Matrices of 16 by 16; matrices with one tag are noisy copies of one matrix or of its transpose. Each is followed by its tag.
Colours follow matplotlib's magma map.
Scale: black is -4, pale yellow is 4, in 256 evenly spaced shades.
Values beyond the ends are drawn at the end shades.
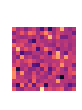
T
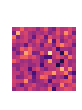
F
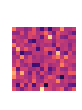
T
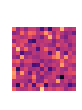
T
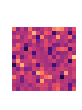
T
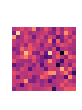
F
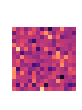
T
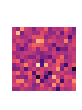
F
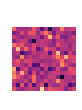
T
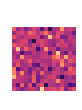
T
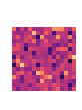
T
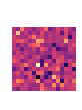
F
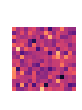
T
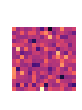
T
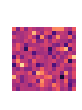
T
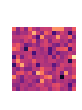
T
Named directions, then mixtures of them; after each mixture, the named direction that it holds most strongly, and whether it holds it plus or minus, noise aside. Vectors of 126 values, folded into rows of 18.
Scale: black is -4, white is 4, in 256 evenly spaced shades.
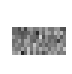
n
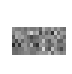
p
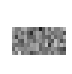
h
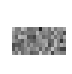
h, plus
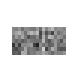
p, plus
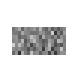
p, minus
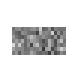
p, minus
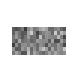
n, plus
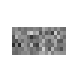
p, plus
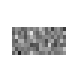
h, minus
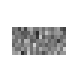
n, plus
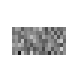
h, minus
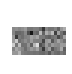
p, minus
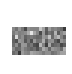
h, minus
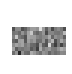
h, minus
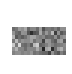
p, minus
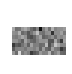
h, plus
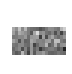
n, minus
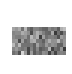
n, minus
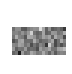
h, minus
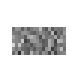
p, minus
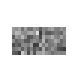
n, minus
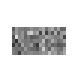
p, plus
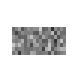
p, minus
